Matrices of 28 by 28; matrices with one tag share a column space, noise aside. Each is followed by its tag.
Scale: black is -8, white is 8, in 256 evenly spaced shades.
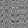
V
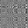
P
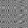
V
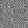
P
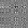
P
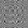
V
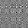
P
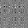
P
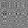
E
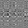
E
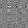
P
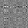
P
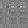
P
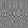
E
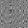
V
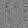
P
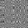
V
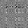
P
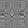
E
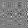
E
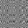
V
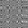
V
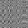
V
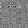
P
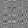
V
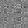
P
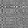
P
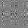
E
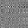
P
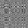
P
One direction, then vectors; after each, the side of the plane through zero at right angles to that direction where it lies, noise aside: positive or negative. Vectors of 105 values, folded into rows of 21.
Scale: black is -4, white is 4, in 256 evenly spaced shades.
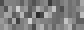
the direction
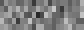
positive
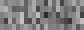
negative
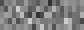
positive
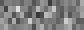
positive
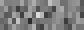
negative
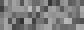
positive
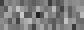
positive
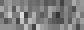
positive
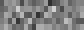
positive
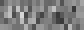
positive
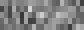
negative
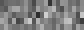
positive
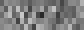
positive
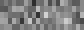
positive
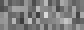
positive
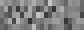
negative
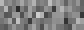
negative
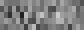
negative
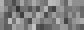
negative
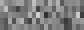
negative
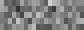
negative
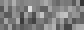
negative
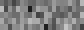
positive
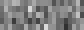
negative
